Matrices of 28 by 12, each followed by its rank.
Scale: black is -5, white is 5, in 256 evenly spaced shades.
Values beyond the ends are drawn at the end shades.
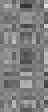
two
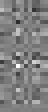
two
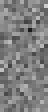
full rank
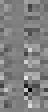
two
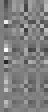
two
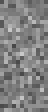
full rank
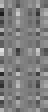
one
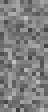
full rank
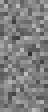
full rank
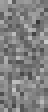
full rank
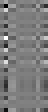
one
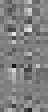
two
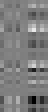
one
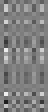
one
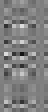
one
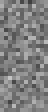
full rank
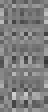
two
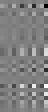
one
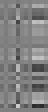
one
